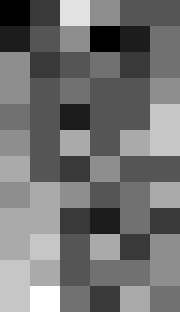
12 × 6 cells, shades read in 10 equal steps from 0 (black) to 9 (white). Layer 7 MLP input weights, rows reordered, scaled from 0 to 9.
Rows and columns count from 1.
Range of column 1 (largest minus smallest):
7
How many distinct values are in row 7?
4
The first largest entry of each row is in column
3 3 1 1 6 6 1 2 1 2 1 2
